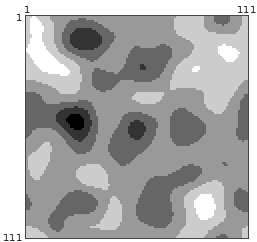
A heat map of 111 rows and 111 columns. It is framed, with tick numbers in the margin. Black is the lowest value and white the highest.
Average level on the scale: 60%. Stripes: none. Ninth with the lowest average: middle left.
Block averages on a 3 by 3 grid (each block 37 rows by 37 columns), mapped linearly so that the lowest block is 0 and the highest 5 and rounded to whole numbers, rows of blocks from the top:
315 / 012 / 223
